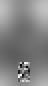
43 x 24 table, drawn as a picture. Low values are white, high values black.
Stripes: none. Ninth with the lowest average: top right. Odd patch: rougher, in the bottom middle. Roughest part: bottom middle.
